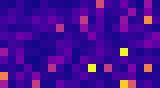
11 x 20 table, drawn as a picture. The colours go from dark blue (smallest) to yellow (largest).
The values are skewed, with a long tail toward high values. The top left is the smoothest part. Overall the values sit about 10% of the way up the scale.
